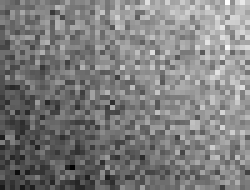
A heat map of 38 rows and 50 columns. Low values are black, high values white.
Ninth with the highest average: top right. Mirror symmetry: none. Grain: fine. Odd rows or columns: none. Slope: up to the top right.
